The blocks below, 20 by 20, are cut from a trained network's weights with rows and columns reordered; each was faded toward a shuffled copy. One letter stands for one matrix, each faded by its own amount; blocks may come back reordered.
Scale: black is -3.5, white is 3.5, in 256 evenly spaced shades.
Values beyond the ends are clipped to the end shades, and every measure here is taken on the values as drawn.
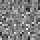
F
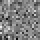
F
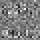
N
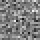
F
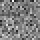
F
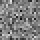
F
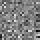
N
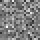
F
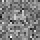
F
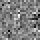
F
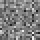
F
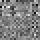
N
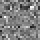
N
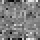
N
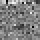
N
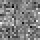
F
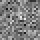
F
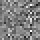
F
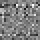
N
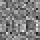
N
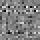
N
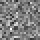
F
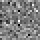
F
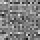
N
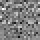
N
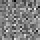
F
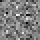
F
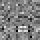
N
